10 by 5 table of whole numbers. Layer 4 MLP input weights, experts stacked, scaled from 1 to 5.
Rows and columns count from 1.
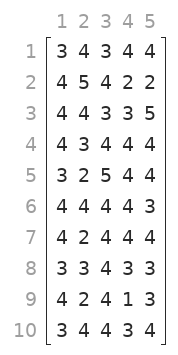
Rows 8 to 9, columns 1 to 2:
3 3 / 4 2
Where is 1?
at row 9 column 4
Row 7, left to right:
4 2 4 4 4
